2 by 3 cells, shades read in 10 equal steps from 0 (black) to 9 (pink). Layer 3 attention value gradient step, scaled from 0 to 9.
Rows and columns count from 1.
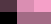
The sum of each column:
3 14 15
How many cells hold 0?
1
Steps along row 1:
up up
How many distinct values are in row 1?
3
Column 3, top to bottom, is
9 6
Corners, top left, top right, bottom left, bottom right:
3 9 0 6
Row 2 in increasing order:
0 6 6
